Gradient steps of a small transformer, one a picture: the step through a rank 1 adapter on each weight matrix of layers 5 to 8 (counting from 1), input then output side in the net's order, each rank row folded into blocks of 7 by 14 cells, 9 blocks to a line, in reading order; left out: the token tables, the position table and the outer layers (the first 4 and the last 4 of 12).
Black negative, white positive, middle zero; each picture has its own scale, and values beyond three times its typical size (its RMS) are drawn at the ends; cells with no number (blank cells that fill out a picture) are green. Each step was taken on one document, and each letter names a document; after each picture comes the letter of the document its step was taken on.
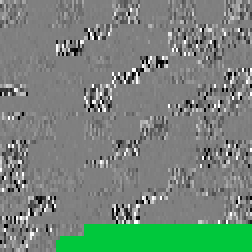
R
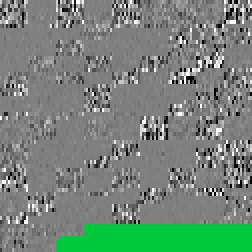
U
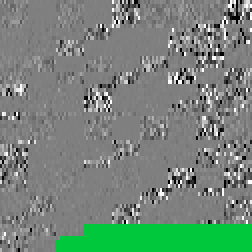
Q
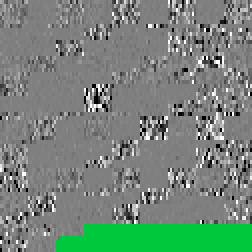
R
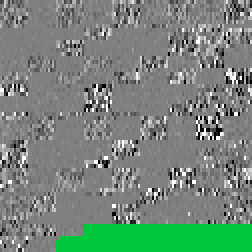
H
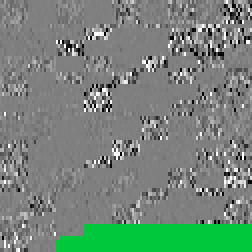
Q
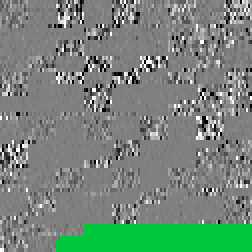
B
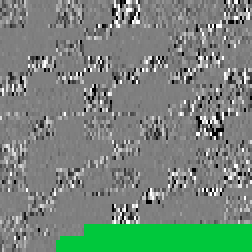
U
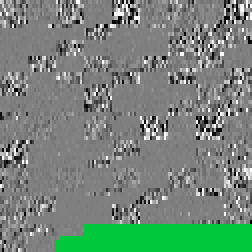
H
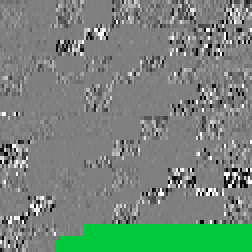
Q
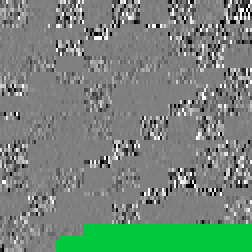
B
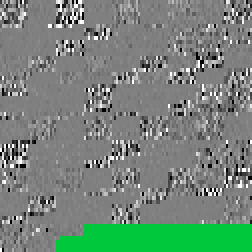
B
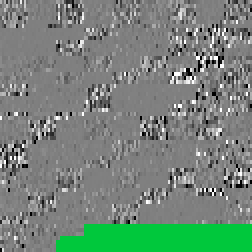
U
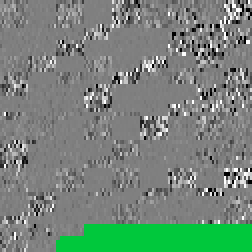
Q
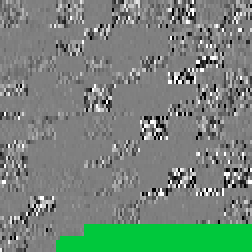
Q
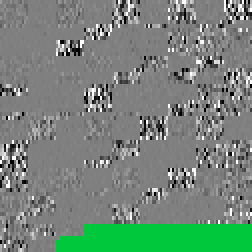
R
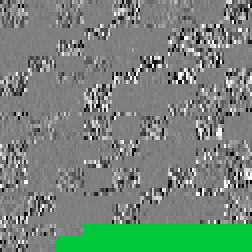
H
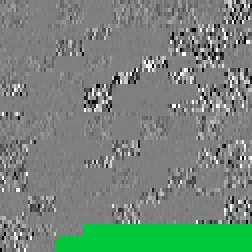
Q
